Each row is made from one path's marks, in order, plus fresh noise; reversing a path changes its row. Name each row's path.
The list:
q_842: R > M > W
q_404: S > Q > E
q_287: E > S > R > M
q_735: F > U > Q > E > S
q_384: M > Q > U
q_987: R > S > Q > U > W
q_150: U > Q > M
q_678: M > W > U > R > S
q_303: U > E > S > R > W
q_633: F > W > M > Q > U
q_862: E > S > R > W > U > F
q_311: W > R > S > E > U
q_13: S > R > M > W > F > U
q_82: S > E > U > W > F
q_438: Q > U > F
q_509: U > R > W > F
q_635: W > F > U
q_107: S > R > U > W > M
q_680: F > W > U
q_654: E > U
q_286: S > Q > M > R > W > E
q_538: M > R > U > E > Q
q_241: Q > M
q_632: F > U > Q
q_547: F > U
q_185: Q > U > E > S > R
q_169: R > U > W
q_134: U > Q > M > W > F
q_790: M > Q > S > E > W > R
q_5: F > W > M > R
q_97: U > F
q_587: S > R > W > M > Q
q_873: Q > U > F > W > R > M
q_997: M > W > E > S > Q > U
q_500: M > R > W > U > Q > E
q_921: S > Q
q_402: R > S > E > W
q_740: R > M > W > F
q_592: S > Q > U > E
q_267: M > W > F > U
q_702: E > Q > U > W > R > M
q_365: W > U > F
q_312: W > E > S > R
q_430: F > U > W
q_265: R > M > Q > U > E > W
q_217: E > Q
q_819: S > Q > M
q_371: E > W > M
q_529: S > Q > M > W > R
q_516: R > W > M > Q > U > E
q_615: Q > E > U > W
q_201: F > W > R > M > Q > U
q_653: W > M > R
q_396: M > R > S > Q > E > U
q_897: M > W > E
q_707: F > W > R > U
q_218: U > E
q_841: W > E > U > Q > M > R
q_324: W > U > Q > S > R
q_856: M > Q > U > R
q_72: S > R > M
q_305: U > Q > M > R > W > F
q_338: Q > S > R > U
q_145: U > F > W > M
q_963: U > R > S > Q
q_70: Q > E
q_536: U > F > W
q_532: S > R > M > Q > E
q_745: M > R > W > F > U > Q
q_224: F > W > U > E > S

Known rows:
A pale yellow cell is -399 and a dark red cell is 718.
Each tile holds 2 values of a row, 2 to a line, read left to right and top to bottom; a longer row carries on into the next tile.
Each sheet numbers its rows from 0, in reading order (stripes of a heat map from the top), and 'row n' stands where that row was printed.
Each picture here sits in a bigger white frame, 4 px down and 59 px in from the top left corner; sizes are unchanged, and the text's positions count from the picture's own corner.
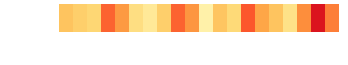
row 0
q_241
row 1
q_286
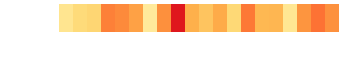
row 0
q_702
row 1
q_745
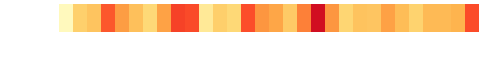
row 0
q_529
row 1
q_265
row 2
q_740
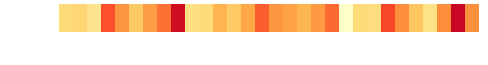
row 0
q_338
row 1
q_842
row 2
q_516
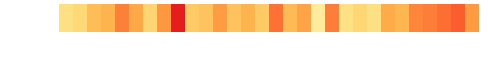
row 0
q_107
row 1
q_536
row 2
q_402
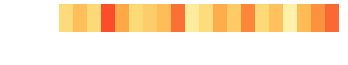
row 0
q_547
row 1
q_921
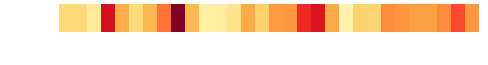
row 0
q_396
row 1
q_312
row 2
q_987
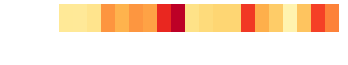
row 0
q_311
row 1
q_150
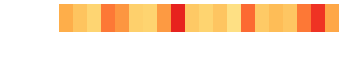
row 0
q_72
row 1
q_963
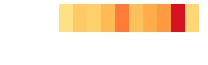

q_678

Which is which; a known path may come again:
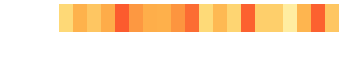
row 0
q_842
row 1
q_632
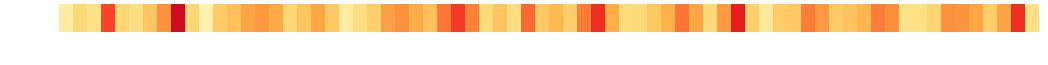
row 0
q_735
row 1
q_680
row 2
q_653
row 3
q_963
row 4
q_107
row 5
q_5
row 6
q_654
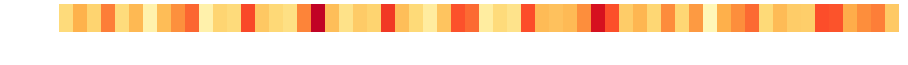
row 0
q_921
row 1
q_592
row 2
q_819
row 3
q_790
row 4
q_217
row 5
q_169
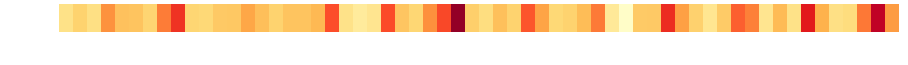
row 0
q_218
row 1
q_740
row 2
q_185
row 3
q_547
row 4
q_633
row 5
q_532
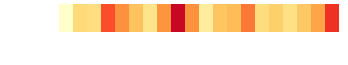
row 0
q_516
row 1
q_134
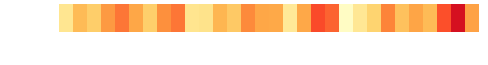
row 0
q_707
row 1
q_587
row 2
q_324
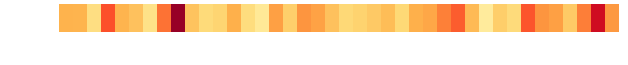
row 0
q_538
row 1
q_365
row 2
q_862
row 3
q_265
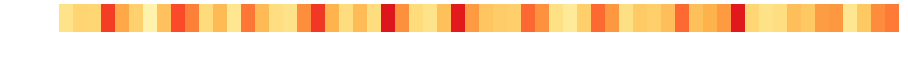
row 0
q_150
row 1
q_70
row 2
q_384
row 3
q_241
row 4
q_678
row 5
q_371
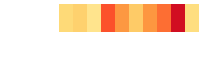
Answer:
q_338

